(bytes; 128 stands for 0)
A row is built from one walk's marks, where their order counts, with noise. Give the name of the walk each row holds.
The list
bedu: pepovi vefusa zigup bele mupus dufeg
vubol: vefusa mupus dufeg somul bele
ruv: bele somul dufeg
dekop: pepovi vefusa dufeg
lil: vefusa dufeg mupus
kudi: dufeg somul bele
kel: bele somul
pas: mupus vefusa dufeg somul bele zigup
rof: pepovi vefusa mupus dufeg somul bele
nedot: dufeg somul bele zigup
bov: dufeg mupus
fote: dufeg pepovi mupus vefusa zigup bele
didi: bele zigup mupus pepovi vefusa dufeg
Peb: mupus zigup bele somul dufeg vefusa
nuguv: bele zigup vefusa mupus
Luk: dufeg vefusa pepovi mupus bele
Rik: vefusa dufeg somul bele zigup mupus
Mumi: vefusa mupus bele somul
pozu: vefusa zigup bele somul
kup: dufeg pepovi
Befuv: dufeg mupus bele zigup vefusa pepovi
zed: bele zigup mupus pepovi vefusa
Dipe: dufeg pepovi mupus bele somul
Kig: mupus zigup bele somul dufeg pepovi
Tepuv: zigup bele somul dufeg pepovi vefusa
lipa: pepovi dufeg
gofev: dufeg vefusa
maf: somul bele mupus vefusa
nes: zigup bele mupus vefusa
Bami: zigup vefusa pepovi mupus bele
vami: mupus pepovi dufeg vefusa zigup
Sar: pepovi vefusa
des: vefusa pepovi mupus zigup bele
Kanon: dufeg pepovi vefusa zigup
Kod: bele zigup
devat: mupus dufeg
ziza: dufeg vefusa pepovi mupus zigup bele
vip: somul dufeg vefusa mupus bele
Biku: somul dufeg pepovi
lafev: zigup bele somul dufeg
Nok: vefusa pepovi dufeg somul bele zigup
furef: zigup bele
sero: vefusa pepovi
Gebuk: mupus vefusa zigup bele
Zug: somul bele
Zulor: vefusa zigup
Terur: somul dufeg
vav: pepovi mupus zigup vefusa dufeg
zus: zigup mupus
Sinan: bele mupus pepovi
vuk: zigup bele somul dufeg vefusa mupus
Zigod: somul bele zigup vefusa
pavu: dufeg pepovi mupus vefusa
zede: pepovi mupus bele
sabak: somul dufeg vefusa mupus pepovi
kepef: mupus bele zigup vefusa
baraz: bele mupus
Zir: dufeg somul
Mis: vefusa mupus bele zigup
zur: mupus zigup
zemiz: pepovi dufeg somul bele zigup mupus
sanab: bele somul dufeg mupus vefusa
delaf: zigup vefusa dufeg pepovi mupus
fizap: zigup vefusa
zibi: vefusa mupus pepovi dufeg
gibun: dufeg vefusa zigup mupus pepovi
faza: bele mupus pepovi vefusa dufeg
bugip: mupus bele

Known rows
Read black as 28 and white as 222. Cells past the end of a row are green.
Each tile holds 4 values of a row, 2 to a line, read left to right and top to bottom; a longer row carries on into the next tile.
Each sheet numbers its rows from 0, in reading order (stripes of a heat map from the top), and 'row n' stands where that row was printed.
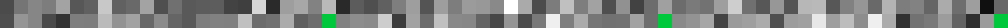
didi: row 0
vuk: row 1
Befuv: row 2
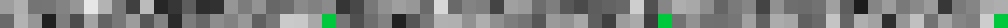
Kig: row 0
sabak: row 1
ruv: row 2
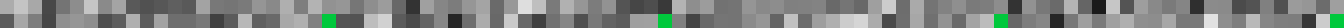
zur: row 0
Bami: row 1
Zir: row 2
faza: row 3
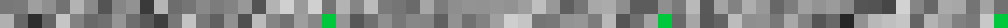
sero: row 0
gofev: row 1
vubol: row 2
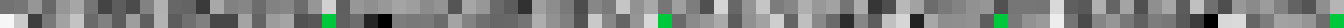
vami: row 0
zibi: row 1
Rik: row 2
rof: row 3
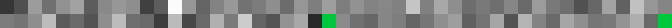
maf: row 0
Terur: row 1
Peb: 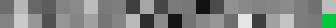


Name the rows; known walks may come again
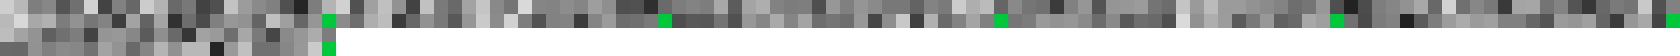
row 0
pas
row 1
ziza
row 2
lil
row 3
furef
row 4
sabak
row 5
kel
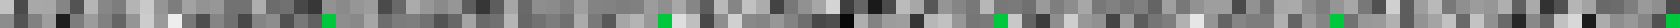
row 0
gibun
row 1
bugip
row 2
Nok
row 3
kup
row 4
Rik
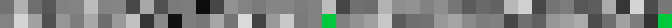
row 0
Peb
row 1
vip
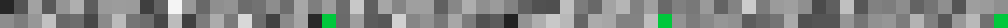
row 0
maf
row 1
vubol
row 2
Zug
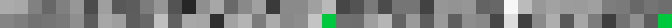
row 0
ruv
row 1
nes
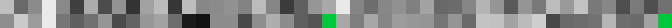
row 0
bedu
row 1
nedot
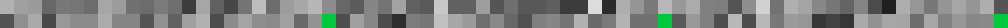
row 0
Kod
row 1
didi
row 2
pozu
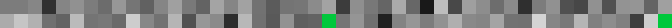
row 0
kepef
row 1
faza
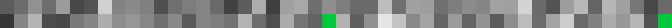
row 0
zed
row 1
Dipe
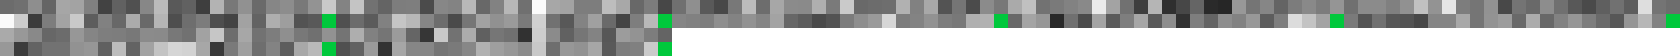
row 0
vami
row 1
zus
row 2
lafev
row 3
Kig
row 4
Biku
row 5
Zir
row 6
Sinan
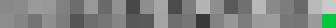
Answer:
dekop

